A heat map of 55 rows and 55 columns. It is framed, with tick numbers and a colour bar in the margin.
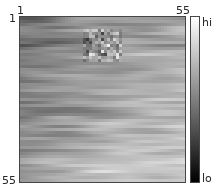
Mirror symmetry: none. Slope: up to the bottom right. Ninth with the lowest average: top left. Roughest part: top middle. Grain: streaks across. Odd patch: rougher, in the top middle. Ninth with the highest average: bottom right.
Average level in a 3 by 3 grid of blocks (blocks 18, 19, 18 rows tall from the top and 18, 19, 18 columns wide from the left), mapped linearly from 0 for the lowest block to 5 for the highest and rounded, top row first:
023 | 134 | 245
